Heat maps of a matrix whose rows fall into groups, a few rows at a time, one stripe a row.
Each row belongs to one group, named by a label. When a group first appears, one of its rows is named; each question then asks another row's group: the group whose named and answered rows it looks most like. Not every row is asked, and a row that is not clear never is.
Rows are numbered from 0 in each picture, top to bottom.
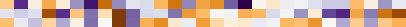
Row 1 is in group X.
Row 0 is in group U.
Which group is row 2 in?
X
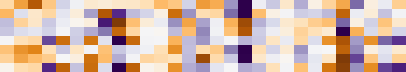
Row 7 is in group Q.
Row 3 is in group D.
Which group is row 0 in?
U
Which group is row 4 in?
Q
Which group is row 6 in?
U
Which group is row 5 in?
U
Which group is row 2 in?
D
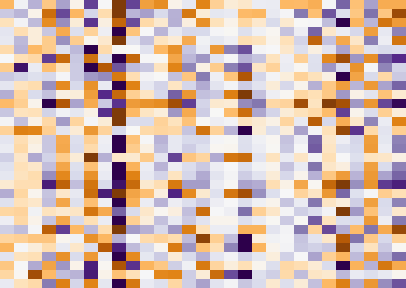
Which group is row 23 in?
U
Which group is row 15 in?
Q
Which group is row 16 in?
Q
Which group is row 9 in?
Q
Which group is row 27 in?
U
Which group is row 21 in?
D
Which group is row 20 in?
Q
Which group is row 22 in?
Q
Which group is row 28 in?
Q
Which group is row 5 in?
U
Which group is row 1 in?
X
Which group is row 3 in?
Q
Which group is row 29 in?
X
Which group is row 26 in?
U
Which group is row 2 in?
X
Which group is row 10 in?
D
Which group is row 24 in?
Q
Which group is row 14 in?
U
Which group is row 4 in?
X
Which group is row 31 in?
Q
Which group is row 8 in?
D
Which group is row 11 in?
Q
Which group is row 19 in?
Q
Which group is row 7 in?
U
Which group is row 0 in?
X
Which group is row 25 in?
X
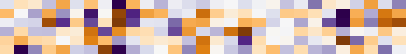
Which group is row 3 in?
D
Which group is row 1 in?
X
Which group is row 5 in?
U
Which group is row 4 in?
U
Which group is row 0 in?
Q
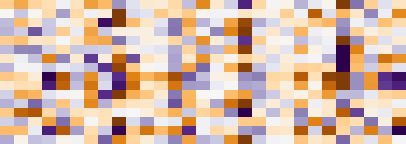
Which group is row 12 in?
U
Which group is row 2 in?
D
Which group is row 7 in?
D
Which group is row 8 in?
Q
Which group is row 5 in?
D
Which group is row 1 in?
X
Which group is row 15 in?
D
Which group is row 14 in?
Q
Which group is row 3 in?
D
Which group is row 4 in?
U
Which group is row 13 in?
X
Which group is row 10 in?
D
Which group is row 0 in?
U
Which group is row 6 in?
X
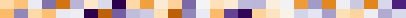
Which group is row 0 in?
Q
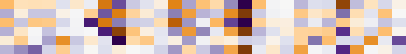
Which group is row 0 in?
U
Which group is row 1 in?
D
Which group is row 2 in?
U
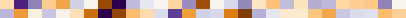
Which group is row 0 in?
U
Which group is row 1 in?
D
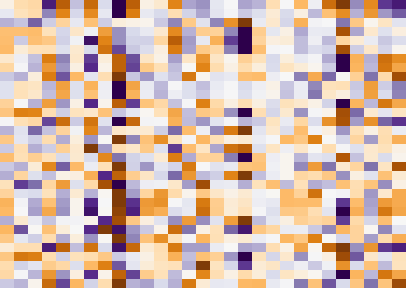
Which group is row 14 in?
D
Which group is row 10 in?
Q
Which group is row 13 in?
Q
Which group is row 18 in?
X
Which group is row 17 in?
U
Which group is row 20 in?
U
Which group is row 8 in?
X
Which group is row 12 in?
U
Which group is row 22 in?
X
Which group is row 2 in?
D
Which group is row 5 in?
U
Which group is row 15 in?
X
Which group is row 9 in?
Q
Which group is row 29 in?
U
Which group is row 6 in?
X
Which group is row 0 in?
Q
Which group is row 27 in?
Q
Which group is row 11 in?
X
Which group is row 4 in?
U
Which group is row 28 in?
U
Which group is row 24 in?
D
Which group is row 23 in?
X
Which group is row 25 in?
U
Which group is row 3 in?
U
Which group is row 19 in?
D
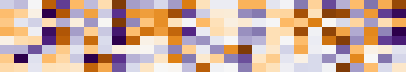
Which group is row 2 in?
X
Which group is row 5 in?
D
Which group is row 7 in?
U
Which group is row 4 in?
Q
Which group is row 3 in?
Q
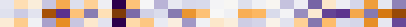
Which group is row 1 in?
X
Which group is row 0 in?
Q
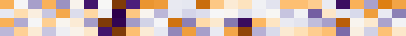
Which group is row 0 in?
X
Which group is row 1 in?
Q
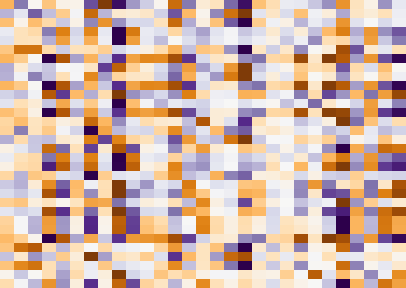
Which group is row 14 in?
U
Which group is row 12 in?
Q
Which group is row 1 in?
D
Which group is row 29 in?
U
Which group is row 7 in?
D
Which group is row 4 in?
Q
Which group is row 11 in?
Q
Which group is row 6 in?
Q
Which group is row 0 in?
U
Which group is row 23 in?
X
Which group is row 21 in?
X
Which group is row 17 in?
Q
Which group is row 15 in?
D
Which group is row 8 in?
D
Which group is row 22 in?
U
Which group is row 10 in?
X
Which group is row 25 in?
X
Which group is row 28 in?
D
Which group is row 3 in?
Q
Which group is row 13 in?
U
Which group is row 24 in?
X
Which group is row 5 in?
U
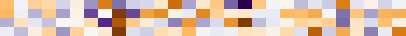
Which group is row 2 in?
D
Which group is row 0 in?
U
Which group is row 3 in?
X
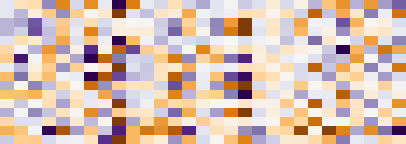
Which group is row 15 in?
D
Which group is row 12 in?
D
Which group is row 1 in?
X
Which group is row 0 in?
Q
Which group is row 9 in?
D
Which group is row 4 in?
Q
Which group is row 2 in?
D
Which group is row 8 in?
U
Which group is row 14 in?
Q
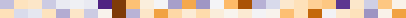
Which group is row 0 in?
D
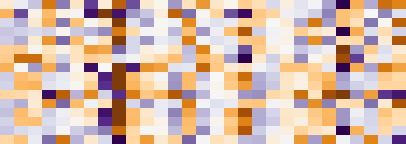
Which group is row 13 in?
D
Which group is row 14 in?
D
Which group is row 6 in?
U
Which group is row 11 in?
X
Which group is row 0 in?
X
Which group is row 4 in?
X
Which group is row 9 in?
D
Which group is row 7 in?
X
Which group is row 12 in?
D
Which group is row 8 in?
D
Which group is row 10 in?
Q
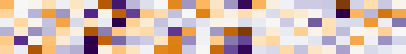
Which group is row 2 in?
Q
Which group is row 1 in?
X
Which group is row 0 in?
U
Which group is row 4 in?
U
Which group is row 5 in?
U
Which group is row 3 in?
D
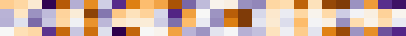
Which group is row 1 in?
D
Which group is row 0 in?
Q
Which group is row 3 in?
Q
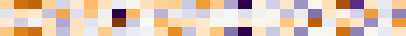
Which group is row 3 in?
U
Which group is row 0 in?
U
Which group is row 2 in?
X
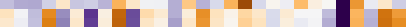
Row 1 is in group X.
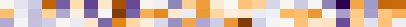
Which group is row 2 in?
D
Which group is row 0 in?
X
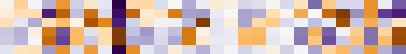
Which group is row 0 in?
Q
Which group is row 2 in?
U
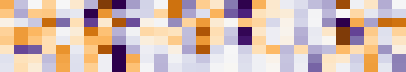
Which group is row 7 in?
Q
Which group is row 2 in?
X
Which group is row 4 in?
U
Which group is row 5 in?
U
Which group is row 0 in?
U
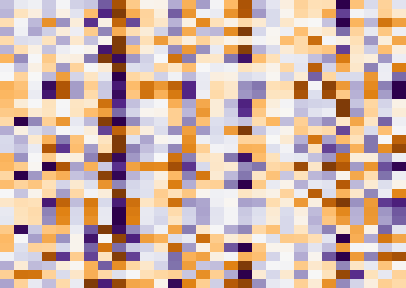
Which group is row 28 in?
X
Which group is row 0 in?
D
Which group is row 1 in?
D
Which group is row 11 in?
U
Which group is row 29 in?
D
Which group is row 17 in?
U
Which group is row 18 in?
Q
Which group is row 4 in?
X
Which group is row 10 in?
Q
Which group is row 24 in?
Q
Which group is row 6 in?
U
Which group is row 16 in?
X
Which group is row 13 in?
U
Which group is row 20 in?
U
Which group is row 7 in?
X
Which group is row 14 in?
D
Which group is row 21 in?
X
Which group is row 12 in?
U
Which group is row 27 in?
U
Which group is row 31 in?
D
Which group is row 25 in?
U
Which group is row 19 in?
U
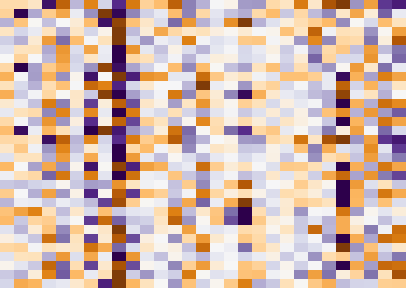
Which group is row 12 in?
Q
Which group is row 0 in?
Q
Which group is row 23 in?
U
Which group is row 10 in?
U
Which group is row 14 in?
U
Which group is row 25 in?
X
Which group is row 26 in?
X
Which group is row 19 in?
Q
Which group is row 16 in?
Q
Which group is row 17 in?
Q
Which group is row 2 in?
D
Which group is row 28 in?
Q
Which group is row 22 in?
D
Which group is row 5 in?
Q
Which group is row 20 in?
D
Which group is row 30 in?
X
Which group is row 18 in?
X
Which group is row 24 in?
U
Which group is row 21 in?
X
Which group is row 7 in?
U
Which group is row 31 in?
D
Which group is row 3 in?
X
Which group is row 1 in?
U
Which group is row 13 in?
X
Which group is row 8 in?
X
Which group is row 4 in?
X
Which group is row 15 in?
Q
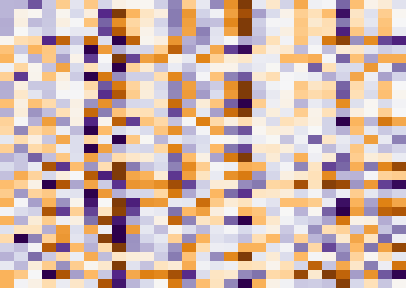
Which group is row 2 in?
D
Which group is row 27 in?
X
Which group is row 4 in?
Q
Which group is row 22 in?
X
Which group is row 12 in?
D
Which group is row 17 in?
D
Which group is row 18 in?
X
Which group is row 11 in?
U
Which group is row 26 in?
U
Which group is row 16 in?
U
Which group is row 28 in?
D
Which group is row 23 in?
X
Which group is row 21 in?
U
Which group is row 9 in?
D
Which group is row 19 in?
D
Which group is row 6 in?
X
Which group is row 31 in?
U
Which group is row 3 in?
D
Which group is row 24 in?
U
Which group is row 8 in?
U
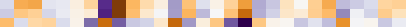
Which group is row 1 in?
D
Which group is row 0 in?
D
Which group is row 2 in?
U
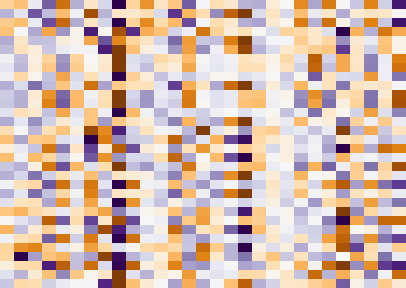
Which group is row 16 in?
X
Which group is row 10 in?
X
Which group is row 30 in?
X
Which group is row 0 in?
Q
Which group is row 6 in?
X
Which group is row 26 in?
Q
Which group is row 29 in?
Q
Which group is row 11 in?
X
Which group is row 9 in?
D
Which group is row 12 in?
Q
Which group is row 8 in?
Q
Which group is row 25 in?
U
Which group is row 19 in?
D
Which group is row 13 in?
D
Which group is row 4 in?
D
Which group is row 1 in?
D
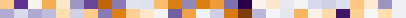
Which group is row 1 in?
D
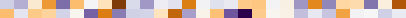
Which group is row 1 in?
U
